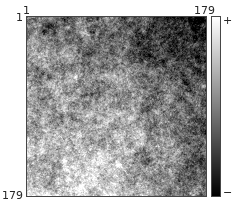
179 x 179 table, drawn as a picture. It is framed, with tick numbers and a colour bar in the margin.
The ninth with the lowest average is the top right. No single row or column stands out from its neighbours. The histogram is bell-shaped. The field is mottled with small blotches. No regular stripes run through it. There is an overall slope up to the bottom left. Neither half mirrors the other.
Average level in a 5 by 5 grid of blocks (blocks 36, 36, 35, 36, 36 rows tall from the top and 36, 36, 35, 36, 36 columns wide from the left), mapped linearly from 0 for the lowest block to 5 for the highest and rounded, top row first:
22210 / 33321 / 33332 / 44432 / 45432
